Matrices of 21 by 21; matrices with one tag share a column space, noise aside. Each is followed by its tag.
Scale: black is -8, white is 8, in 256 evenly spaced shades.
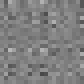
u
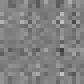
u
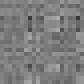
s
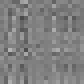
s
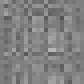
s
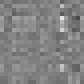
s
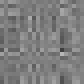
s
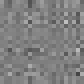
u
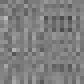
s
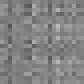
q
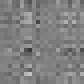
u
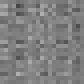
q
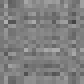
u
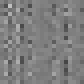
q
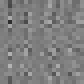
u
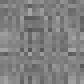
s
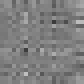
u
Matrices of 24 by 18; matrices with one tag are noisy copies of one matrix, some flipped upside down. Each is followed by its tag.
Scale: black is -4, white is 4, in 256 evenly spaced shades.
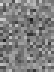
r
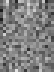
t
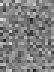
r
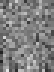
t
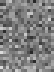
r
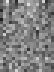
t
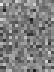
r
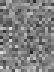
r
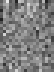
t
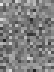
r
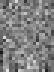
t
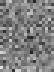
r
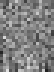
t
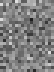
r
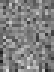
t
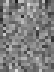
t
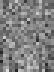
t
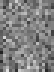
t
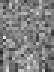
t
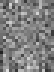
t
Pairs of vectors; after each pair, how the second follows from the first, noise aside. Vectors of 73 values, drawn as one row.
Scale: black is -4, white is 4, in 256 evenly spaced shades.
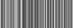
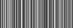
sign-scrambled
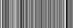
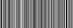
sign-scrambled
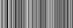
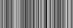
wrapped around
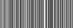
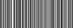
wrapped around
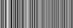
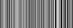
wrapped around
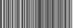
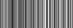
wrapped around
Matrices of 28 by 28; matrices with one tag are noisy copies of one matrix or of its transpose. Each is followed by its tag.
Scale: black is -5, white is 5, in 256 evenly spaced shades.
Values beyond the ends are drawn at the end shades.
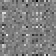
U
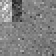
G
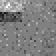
G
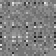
U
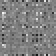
U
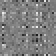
U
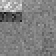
G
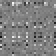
U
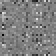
U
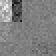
G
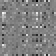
U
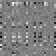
U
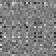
U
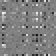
U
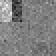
G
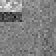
G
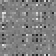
U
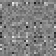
U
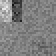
G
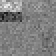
G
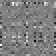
U
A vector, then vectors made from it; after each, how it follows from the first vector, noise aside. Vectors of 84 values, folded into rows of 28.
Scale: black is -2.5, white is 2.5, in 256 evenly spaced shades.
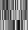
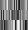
negated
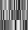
negated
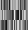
wrapped around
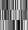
copied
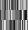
wrapped around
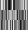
reversed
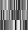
negated
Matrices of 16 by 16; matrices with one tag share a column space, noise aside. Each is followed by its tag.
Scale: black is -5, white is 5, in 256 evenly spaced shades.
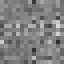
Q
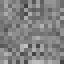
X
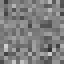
X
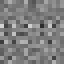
Q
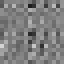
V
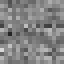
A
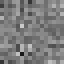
X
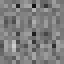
V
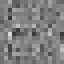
A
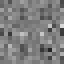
A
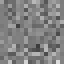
X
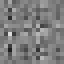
A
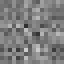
A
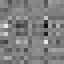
Q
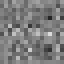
A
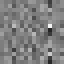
A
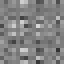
Q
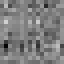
V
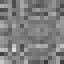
X
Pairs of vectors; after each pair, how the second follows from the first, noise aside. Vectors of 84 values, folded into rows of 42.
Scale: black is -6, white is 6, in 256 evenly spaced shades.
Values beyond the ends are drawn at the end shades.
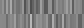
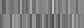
reversed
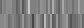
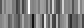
scaled up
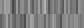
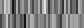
scaled up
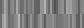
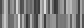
scaled up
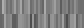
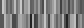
scaled up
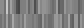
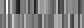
scaled up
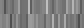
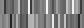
scaled up
